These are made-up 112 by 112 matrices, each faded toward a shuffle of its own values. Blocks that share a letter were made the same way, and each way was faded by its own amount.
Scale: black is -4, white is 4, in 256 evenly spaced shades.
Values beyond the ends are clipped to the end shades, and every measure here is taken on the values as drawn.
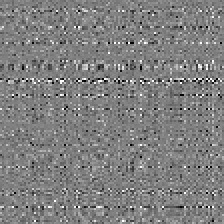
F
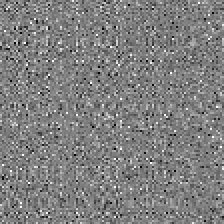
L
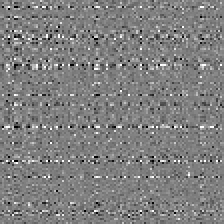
F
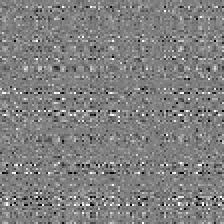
F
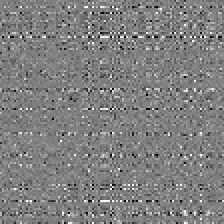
F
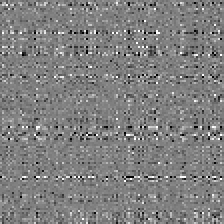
F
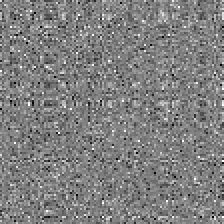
L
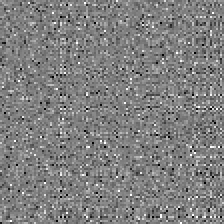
L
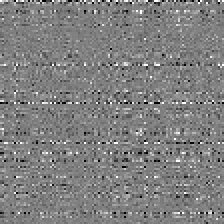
F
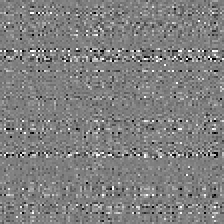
F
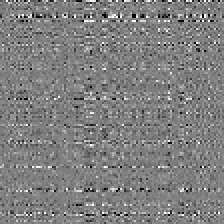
F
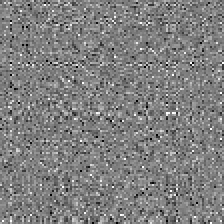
L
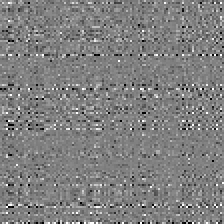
F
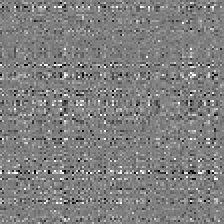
F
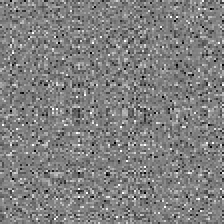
L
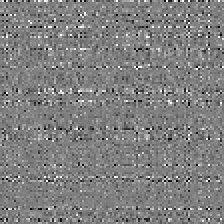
F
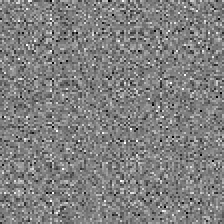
L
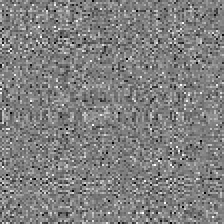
L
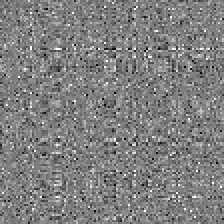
L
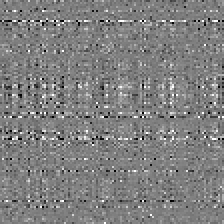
F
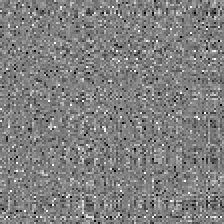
L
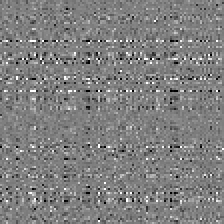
F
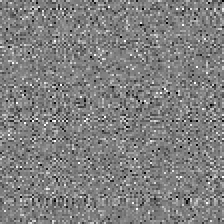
L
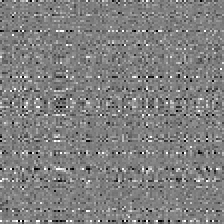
F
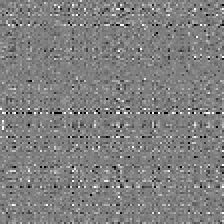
F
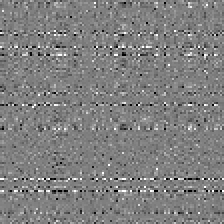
F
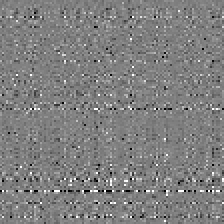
F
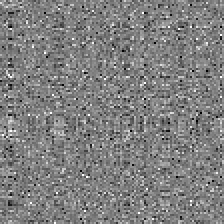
L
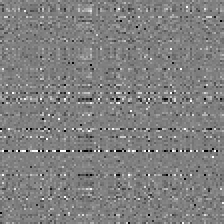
F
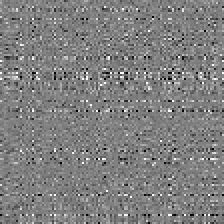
F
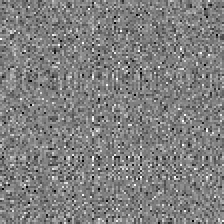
L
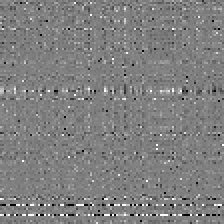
F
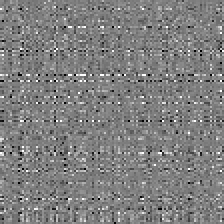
F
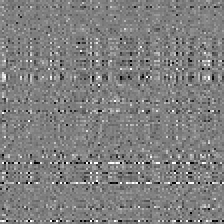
F
